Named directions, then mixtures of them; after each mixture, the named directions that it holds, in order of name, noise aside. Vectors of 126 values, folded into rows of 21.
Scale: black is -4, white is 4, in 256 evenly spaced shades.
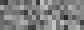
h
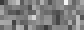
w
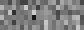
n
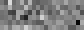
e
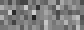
n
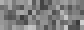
e, h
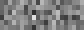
h, n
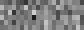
n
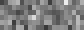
w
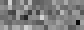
e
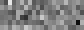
e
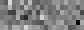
e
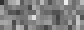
w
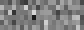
n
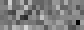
e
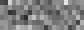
e, w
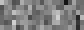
n, w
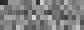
h, w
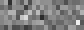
e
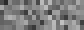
h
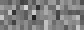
n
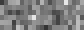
w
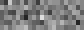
e, h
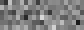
e, h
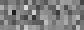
e, n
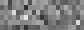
e, n
